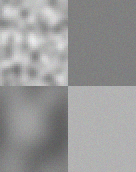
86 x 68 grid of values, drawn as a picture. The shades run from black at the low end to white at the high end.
It is made of 2 by 2 panels. Panel 1,1: high, blotchy. Panel 1,2: middling, flat. Panel 2,1: middling, smooth. Panel 2,2: high, flat.
